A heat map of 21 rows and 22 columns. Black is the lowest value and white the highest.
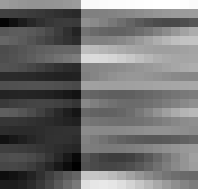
The bottom left is the calmest part. The top right is the ninth with the highest average. Streaks run across, left to right. The right part is higher, past a seam about 40% of the way across.
